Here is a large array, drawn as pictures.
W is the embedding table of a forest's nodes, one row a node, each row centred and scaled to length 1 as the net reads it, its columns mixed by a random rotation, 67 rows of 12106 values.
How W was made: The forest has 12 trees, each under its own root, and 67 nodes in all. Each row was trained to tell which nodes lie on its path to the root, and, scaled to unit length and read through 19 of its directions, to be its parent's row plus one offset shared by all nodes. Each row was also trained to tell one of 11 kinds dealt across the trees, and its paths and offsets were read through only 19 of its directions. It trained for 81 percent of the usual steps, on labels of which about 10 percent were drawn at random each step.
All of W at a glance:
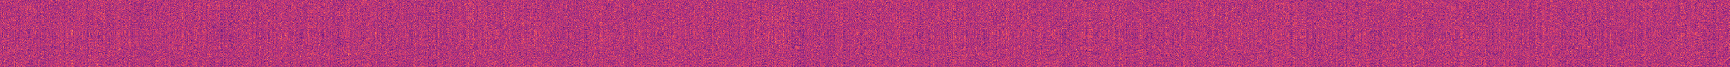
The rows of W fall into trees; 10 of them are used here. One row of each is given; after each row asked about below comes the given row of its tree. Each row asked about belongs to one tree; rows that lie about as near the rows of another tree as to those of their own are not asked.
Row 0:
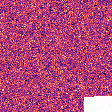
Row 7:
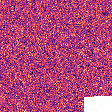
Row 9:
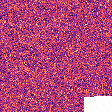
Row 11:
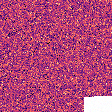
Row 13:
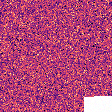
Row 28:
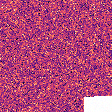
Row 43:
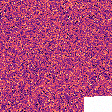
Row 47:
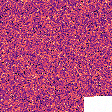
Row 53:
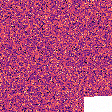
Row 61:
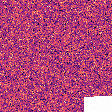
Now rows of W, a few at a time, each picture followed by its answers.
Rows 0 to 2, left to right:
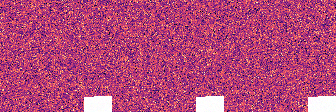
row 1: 61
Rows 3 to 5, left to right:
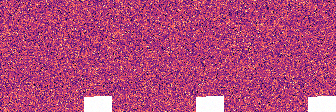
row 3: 13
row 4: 53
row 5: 9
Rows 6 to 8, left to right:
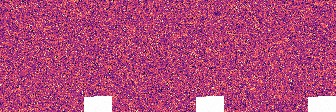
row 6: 13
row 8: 47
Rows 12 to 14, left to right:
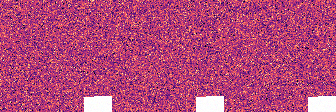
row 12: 53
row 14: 61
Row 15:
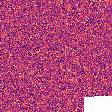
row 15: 53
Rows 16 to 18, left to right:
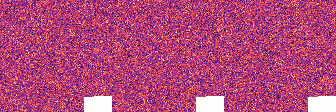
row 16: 7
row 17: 13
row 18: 13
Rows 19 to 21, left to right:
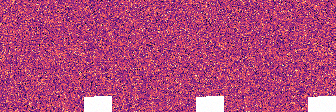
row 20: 28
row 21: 28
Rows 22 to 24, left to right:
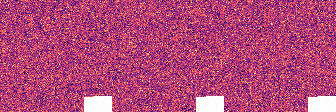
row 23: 7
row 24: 47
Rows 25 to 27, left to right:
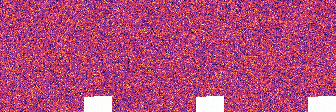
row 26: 11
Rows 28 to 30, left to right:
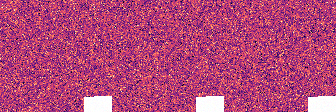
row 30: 7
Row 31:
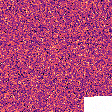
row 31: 47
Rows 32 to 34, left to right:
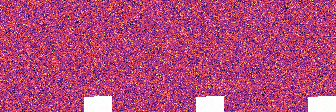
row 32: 61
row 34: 7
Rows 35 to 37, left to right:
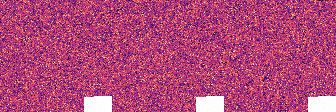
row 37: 47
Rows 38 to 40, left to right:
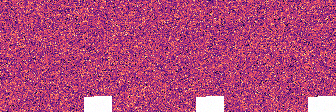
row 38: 7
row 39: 0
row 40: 43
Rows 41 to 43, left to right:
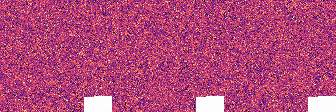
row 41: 7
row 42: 0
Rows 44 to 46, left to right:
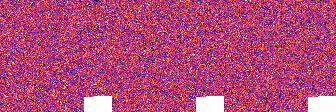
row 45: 13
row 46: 9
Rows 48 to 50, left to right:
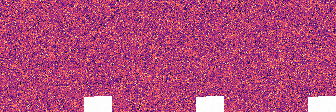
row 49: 47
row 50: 47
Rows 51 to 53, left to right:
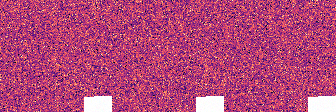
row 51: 28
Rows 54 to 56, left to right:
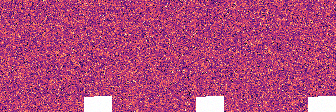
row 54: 53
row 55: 0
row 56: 28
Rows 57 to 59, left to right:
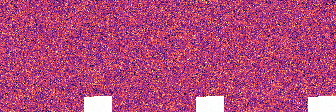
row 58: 11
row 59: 0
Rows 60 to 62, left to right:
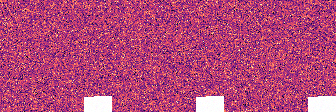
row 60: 9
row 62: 47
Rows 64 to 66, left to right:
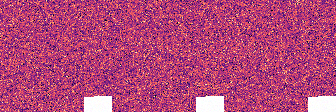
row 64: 61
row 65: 7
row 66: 0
